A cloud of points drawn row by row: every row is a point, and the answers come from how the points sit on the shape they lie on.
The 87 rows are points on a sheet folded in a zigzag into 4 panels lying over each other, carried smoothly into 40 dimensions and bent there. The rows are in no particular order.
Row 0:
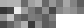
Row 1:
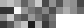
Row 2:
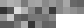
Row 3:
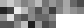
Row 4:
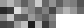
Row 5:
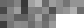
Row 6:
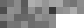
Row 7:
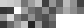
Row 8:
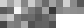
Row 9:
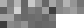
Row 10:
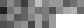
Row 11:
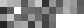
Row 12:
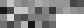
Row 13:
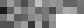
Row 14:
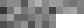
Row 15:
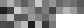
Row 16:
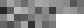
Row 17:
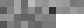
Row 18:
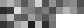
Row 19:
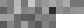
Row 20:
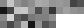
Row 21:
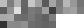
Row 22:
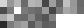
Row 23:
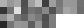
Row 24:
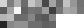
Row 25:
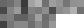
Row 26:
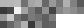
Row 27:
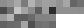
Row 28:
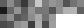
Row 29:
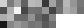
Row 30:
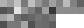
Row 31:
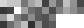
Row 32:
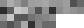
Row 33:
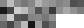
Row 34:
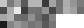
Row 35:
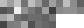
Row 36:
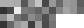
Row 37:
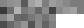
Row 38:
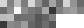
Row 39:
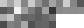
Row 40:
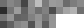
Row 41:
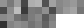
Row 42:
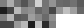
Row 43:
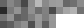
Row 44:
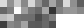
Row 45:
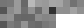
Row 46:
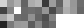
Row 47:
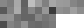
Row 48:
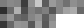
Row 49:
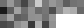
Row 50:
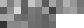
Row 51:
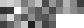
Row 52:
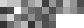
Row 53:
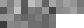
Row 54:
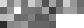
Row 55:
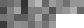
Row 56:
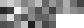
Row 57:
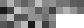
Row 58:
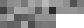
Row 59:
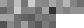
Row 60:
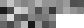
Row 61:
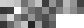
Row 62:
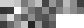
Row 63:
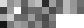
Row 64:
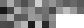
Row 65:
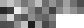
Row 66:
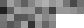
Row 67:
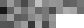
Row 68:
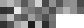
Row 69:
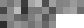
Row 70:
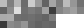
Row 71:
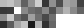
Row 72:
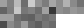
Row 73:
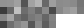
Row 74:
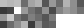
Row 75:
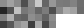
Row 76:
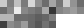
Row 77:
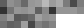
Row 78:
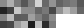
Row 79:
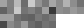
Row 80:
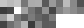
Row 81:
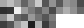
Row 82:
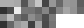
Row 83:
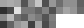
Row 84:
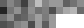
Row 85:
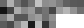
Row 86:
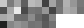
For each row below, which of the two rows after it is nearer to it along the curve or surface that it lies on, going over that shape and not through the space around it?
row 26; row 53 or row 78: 78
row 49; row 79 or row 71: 71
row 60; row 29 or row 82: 82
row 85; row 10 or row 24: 10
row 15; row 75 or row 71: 71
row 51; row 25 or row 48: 48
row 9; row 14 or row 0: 14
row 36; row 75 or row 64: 75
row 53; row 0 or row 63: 63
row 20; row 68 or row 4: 4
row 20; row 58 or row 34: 58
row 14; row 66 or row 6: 66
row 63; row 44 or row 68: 44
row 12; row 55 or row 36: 36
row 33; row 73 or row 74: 74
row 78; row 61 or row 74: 61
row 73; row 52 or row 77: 77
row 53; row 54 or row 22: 54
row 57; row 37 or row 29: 37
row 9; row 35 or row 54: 54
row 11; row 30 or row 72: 30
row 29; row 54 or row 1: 54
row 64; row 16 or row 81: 81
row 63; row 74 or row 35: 35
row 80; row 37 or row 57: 57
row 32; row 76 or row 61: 61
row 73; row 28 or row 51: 28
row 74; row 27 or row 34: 27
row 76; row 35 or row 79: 79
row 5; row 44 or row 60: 44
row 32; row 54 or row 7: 7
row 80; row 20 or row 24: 20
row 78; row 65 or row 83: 65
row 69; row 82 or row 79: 79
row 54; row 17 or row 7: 17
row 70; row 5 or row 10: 5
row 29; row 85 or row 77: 77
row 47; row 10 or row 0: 10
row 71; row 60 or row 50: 60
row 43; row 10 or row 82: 10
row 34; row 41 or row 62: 41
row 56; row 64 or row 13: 64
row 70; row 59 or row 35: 59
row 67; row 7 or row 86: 7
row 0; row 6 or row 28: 28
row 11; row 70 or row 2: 2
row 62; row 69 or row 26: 26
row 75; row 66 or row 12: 66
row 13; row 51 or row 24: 51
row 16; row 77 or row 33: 77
